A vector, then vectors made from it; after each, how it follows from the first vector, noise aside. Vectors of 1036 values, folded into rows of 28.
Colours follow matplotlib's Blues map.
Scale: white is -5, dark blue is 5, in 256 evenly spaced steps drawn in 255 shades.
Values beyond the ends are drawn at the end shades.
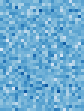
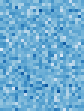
copied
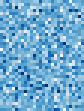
scaled up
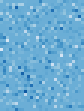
partly zeroed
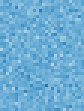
shrunk
